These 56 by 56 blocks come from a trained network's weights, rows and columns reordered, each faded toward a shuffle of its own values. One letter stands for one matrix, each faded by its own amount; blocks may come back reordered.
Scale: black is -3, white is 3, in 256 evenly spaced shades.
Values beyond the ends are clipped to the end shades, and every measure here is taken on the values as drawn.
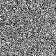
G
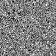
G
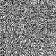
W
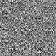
W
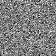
G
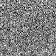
G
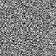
W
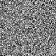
W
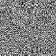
W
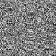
W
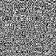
W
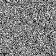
G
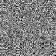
W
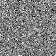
G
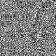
W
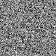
G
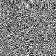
W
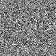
G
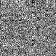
W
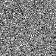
G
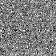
G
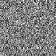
W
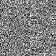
W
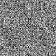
W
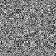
W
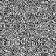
W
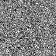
G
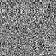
W
